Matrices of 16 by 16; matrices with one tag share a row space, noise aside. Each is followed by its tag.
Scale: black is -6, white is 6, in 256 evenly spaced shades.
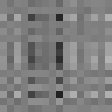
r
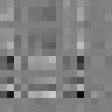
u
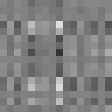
r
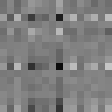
r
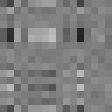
u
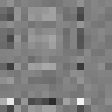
u
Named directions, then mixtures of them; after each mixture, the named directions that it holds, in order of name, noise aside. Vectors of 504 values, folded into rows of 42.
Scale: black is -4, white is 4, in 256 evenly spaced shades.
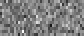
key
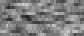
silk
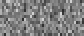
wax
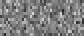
wax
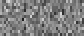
wax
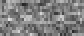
silk, wax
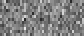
key, wax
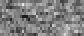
key, silk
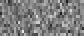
key, wax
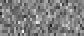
key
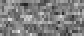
silk, wax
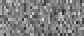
wax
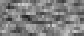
silk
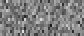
key, wax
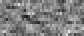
silk, wax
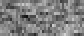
key, silk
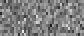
key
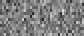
wax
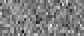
key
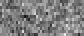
key, silk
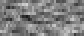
silk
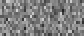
wax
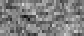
key, silk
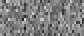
key, wax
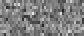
silk, wax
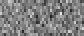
key, wax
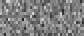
wax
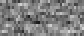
key, silk
